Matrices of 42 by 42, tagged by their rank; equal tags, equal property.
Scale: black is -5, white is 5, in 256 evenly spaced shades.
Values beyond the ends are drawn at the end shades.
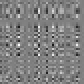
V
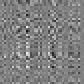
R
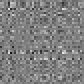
R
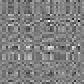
R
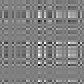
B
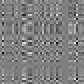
V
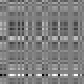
B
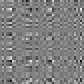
V
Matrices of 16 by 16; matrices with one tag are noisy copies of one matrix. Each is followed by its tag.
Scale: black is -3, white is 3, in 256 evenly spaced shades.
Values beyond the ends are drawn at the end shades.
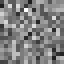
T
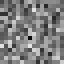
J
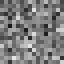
J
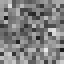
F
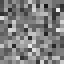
J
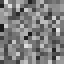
T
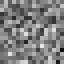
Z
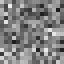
F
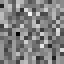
T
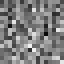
J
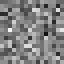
J
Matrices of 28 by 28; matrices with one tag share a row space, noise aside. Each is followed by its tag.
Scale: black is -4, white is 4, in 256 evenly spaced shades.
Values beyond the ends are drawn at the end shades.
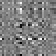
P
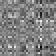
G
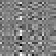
P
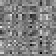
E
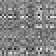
G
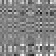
G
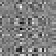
P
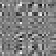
P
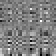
E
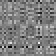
G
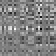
G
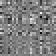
E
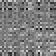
G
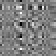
P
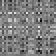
G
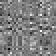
E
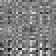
E
